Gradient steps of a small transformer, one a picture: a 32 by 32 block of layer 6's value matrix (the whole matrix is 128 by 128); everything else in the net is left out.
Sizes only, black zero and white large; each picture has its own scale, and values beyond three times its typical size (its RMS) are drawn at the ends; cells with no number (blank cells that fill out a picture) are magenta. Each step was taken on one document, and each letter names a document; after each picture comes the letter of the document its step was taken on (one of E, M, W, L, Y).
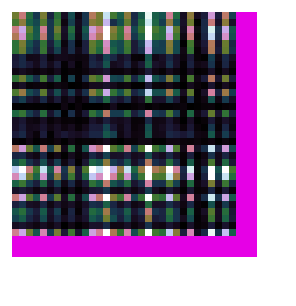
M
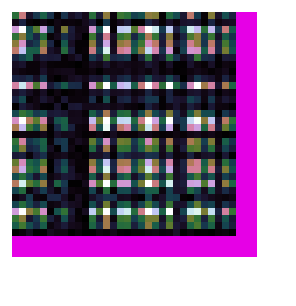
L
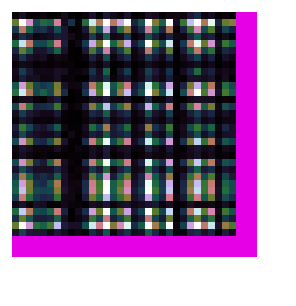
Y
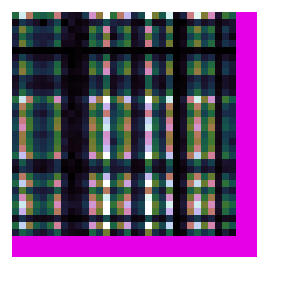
Y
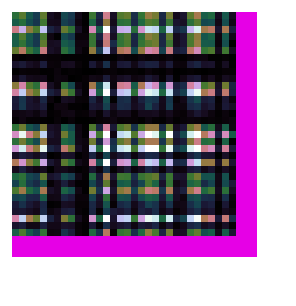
L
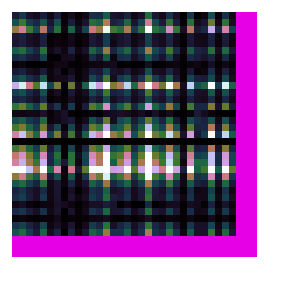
M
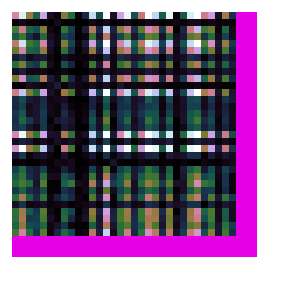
L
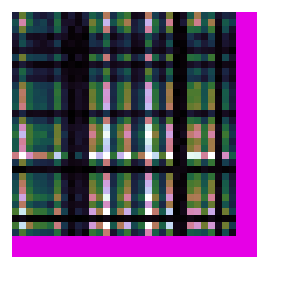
Y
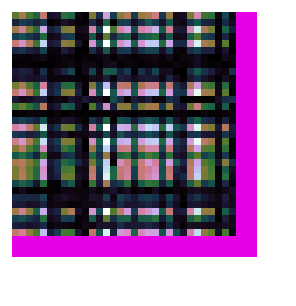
L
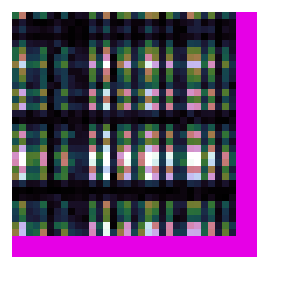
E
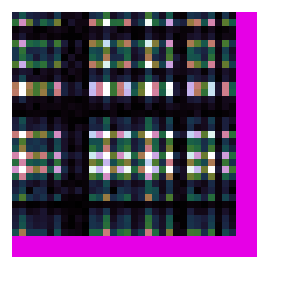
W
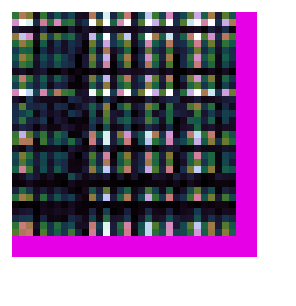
E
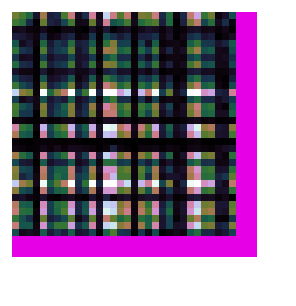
L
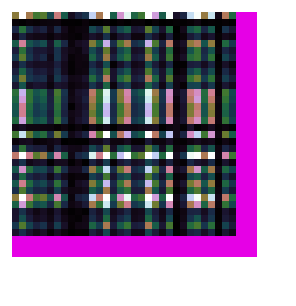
Y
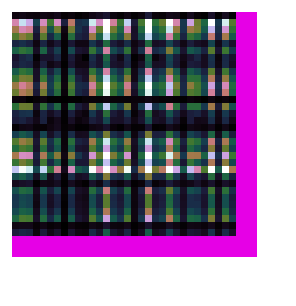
M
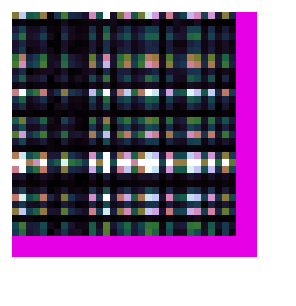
E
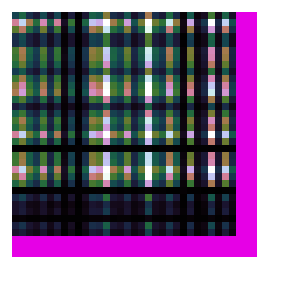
M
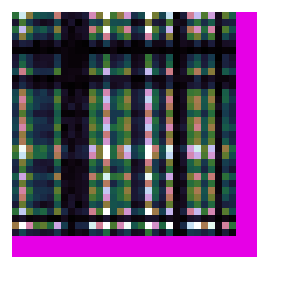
Y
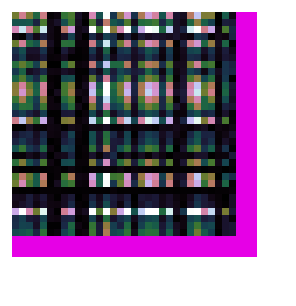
L
